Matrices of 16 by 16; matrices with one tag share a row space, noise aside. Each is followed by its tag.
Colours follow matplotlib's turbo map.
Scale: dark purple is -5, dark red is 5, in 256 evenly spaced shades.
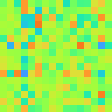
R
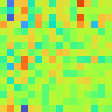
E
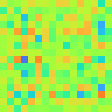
R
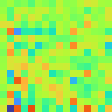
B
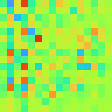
E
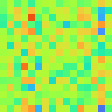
R
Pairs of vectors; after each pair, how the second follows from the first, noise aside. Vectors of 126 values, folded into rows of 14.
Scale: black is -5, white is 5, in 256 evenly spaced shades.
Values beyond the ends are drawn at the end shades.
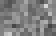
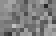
negated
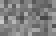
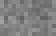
shrunk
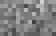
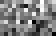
scaled up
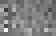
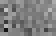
negated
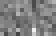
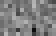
negated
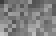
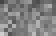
copied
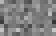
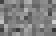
negated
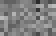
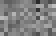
copied
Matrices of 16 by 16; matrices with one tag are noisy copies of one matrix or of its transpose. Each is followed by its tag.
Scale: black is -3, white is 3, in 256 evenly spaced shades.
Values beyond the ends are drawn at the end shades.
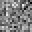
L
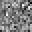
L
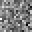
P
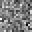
P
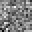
L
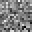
P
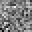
L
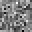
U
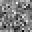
U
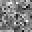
U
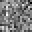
L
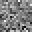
P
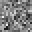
U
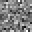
P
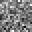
P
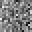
P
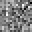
L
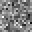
U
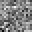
L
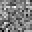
L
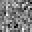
L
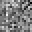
L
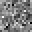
U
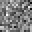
L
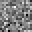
L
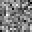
L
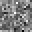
U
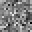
U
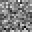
P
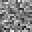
P
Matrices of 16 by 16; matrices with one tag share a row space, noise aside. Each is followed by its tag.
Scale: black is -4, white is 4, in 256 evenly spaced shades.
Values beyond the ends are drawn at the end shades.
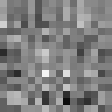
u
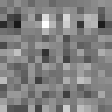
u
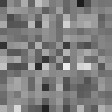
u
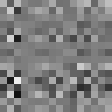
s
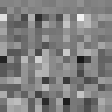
u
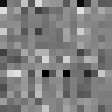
u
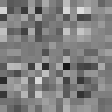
u
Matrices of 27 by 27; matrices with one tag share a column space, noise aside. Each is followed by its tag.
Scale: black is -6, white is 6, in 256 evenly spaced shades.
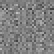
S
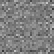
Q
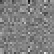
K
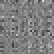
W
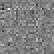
S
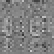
W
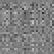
S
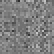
W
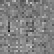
W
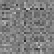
S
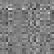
S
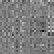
W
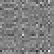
Q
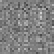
S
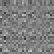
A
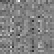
W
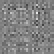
S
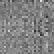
W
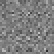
A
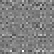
Q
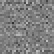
Q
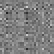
S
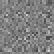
A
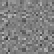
A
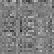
W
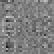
W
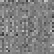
W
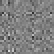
A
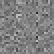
A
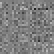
S
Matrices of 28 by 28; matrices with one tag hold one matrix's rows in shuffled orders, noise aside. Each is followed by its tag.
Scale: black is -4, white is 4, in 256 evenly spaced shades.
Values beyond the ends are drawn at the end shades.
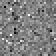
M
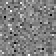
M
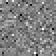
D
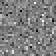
D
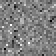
M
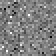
M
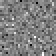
D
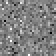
M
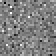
M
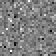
M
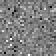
M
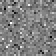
M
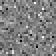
D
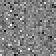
M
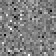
M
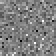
D
